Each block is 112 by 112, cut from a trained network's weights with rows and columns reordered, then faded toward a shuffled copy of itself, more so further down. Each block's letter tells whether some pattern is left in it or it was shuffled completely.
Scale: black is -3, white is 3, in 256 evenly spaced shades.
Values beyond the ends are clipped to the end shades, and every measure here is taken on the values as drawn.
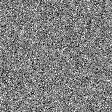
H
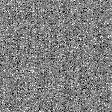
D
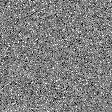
H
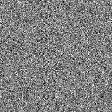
D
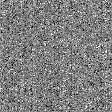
D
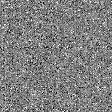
D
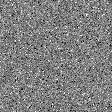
H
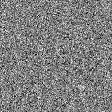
D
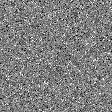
H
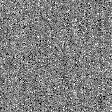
D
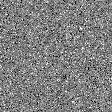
H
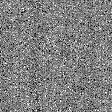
D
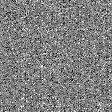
D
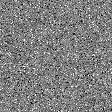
H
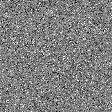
H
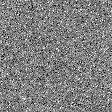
H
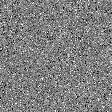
H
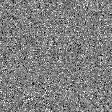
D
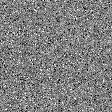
H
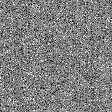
D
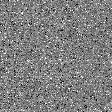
D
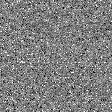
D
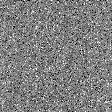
D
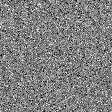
H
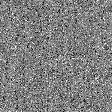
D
